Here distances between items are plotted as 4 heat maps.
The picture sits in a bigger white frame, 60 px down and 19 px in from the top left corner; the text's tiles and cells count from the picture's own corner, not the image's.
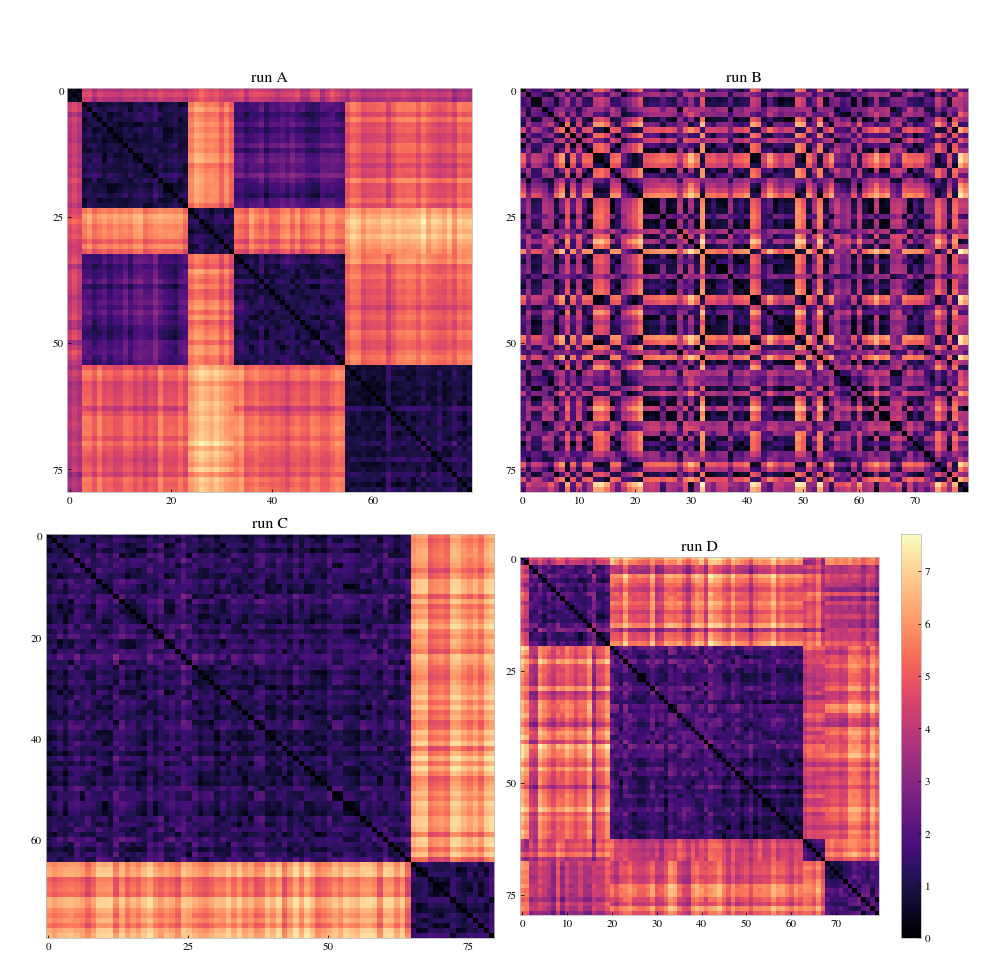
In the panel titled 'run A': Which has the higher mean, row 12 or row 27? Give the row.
27
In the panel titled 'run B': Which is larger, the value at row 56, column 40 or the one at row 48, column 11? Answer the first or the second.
the first
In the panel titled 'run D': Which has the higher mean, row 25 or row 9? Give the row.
9
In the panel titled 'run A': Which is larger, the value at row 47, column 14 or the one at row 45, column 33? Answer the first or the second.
the first
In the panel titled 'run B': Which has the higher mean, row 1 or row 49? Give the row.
49
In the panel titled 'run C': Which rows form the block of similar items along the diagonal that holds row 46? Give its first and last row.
0 to 64
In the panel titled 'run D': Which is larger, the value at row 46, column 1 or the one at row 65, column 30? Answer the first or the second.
the first
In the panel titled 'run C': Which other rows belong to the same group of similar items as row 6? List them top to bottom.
0, 1, 2, 3, 4, 5, 7, 8, 9, 10, 11, 12, 13, 14, 15, 16, 17, 18, 19, 20, 21, 22, 23, 24, 25, 26, 27, 28, 29, 30, 31, 32, 33, 34, 35, 36, 37, 38, 39, 40, 41, 42, 43, 44, 45, 46, 47, 48, 49, 50, 51, 52, 53, 54, 55, 56, 57, 58, 59, 60, 61, 62, 63, 64
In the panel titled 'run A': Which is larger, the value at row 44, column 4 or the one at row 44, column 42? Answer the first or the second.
the first
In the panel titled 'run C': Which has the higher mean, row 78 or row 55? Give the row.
78
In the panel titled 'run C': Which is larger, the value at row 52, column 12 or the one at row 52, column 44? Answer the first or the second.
the first
